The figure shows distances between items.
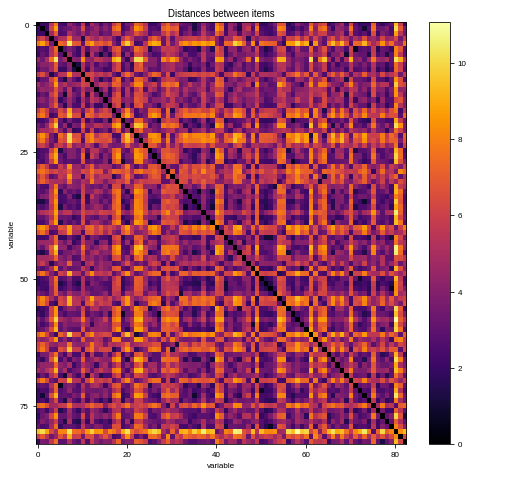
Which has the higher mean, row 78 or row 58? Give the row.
58
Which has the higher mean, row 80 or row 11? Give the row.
80
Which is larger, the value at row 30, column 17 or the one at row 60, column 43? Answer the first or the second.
the second
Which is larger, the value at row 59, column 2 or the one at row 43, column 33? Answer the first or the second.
the second
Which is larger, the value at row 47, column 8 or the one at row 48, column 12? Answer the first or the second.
the first
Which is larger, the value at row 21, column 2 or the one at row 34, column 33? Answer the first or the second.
the first
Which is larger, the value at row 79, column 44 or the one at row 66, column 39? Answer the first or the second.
the first
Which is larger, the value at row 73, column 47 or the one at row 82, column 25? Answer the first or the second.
the first
